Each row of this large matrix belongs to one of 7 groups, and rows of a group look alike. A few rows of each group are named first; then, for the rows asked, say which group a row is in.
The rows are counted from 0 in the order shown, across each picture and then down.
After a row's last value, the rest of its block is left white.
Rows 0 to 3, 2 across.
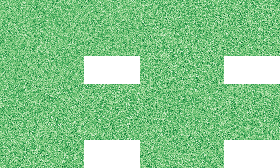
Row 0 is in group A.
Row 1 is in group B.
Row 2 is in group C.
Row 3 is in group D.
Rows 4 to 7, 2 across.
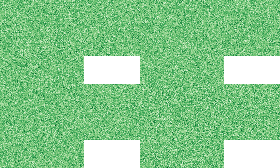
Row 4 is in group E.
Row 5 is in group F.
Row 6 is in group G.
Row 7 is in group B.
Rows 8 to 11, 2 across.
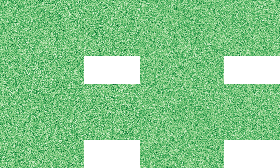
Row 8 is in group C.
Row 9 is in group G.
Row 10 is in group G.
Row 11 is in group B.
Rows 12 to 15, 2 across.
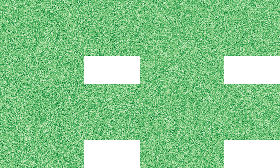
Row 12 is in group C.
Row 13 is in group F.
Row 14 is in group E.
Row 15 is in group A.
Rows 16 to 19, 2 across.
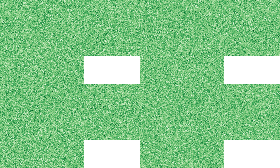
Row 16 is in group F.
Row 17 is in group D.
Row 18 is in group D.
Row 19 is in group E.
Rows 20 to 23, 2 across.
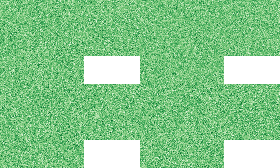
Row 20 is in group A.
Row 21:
G
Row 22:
E
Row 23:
C
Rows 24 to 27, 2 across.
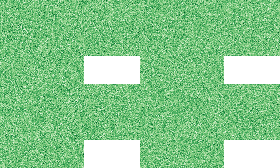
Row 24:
D
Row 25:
D
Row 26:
F
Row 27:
C
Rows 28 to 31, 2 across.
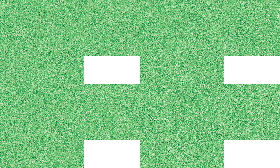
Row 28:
D
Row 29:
C
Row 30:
G
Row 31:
A
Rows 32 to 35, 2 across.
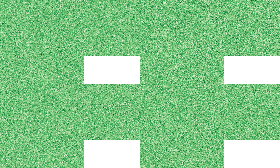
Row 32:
E
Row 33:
F
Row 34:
D
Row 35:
B
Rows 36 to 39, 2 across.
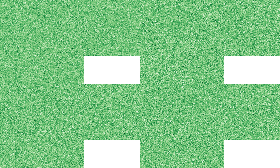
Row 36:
F
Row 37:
C
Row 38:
A
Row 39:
D
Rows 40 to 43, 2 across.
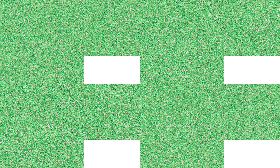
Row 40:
B
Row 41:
C
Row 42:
F
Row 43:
E
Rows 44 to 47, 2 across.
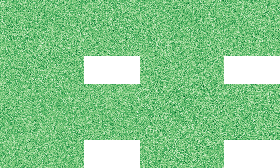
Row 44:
D
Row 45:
E
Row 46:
A
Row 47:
F
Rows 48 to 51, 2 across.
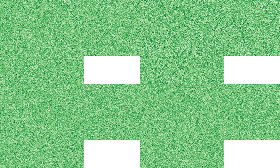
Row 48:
F
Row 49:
G
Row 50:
B
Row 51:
C
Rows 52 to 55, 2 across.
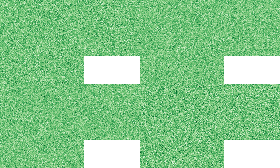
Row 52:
C
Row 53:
A
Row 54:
D
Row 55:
G
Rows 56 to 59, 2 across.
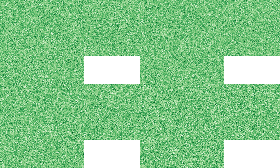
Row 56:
C
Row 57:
D
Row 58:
F
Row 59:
B
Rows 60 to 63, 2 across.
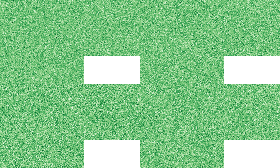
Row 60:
G
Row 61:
F
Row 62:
C
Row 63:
A
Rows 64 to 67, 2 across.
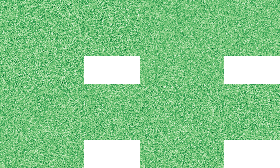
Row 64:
C
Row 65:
F
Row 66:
F
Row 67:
F
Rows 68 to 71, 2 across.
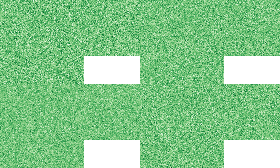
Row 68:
E
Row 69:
B
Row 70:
A
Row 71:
E
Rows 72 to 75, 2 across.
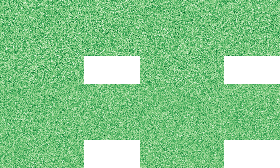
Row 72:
F
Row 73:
D
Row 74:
D
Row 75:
C
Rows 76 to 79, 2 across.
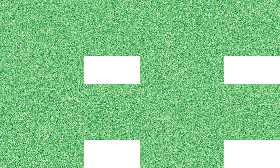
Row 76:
B
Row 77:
A
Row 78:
C
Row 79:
B
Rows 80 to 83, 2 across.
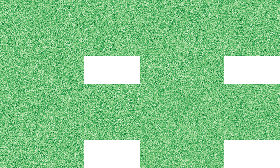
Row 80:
E
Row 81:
C
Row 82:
C
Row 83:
C
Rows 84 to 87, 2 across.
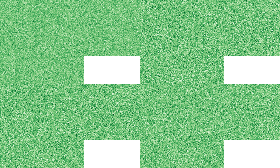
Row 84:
A
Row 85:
D
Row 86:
D
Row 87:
D
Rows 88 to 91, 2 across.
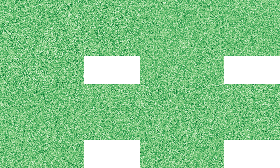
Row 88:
C
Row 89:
F
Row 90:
G
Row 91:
G
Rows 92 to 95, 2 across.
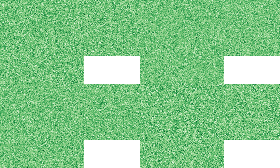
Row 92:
B
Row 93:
G
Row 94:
B
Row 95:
G
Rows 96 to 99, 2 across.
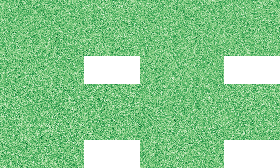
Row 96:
G
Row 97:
G
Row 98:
E
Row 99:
A
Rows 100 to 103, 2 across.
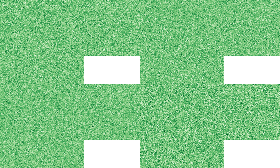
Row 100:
F
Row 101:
D
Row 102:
A
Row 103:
G
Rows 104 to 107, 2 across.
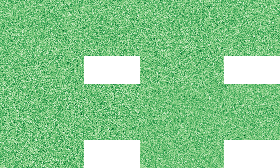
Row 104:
C
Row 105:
E
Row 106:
B
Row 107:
D
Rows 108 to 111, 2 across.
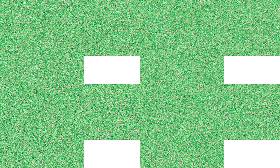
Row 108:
F
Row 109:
A
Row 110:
G
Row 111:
D
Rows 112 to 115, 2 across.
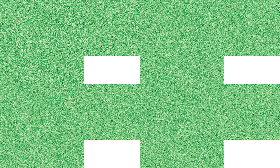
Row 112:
E
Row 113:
E
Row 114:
E
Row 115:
D
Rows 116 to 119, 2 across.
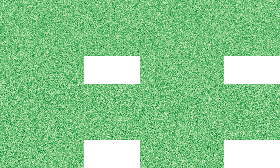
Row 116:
B
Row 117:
A
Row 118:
G
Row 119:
C
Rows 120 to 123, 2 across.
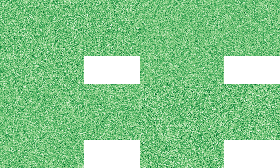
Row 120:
B
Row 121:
B
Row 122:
F
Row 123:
E
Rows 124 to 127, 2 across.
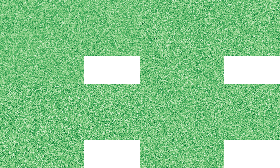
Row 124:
F
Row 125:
E
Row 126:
A
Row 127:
B
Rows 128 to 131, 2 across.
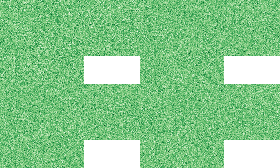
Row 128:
A
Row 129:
D
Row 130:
D
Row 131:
A
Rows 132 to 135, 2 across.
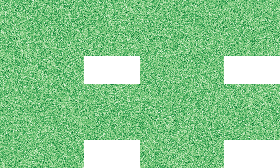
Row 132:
E
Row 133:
D
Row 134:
F
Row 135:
A
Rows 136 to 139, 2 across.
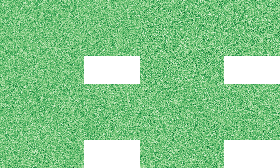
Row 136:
F
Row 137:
D
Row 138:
F
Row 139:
B
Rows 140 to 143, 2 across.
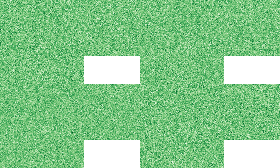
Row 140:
A
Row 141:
A
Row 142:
F
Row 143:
G
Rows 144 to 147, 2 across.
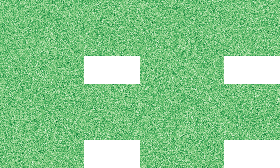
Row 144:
C
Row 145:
G
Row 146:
G
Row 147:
C
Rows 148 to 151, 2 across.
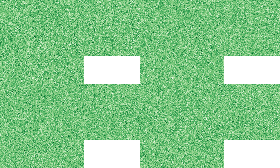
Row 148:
A
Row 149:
G
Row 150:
D
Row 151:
A
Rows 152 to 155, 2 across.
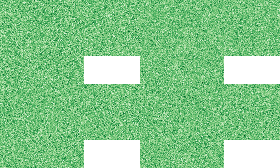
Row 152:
E
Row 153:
C
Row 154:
D
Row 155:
D
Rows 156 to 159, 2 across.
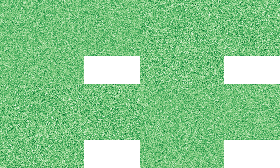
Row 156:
F
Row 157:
C
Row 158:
C
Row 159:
G
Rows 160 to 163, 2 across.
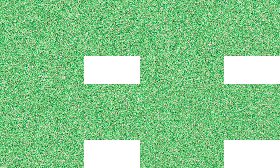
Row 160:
C
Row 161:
A
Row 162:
C
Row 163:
B
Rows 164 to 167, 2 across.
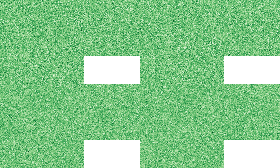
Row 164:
B
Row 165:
A
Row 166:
A
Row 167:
F
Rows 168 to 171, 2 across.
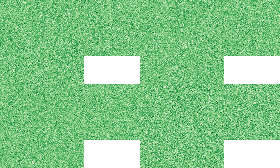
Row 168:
A
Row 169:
F
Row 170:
G
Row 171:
F
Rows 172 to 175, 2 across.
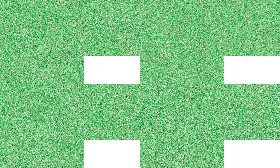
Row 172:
D
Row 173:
E
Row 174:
C
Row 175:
A
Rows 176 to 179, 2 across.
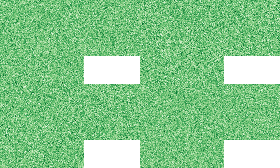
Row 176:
C
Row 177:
E
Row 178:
F
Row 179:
G
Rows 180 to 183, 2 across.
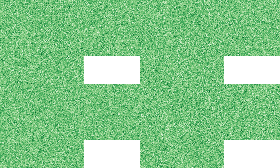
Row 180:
E
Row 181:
A
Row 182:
B
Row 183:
E
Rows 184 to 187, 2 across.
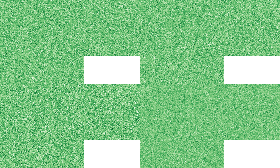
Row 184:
G
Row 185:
A
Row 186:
A
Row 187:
D
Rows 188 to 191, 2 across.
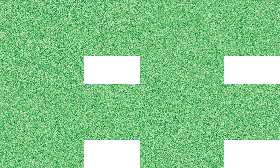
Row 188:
E
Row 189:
C
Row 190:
G
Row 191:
D
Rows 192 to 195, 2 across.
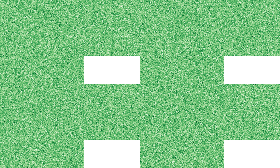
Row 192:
G
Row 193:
E
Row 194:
B
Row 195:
G
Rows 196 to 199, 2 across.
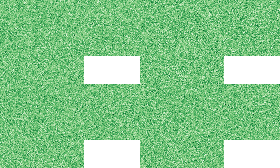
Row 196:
A
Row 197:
C
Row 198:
D
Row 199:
D
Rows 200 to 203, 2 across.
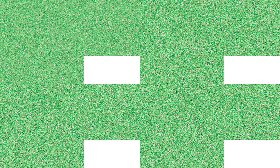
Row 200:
D
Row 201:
B
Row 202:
A
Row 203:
G
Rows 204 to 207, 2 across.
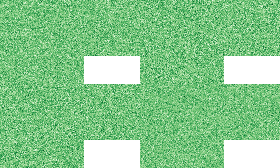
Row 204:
F
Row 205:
G
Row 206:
B
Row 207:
D
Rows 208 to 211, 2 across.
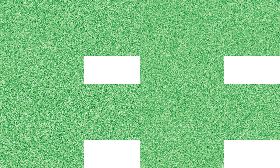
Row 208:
F
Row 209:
D
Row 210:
E
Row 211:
F
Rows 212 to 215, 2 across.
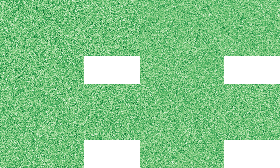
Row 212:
G
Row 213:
C
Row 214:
C
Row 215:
G
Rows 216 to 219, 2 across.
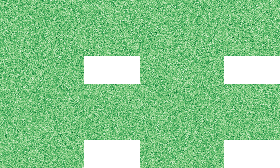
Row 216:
G
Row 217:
A
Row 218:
F
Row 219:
G
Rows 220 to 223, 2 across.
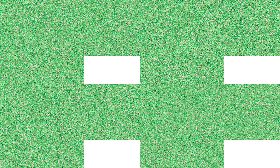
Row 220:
B
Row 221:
C
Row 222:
E
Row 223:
D
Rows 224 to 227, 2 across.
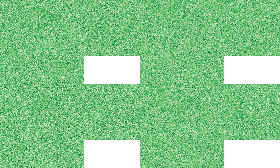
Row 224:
C
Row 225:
D
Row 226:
E
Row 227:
C
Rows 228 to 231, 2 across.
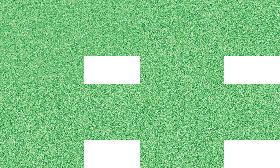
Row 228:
B
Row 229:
C
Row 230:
A
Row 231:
A
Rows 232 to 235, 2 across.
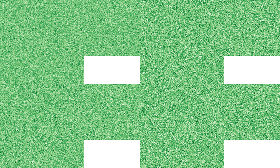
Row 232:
B
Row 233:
G
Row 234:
G
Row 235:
C
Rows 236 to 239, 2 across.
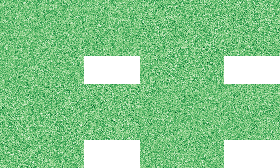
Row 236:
F
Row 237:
B
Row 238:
E
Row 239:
D
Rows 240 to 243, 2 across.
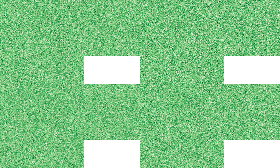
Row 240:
E
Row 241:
C
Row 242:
G
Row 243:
E
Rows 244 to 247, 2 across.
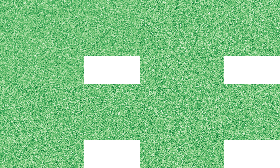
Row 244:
F
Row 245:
A
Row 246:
B
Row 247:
A
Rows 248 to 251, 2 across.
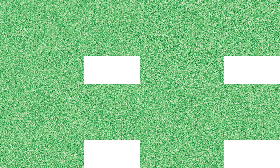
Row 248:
D
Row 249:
D
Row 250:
C
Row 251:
B
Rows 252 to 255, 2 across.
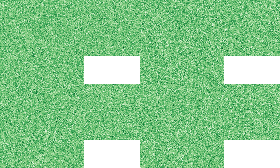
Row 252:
B
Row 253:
E
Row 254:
G
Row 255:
A
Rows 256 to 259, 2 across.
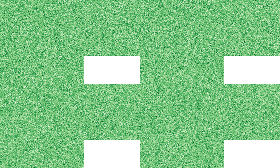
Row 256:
G
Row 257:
G
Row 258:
F
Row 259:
A
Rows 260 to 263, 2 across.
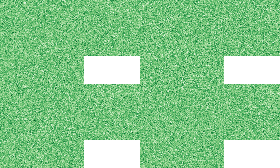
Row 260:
F
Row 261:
B
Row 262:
A
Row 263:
B
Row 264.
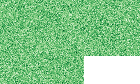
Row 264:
C
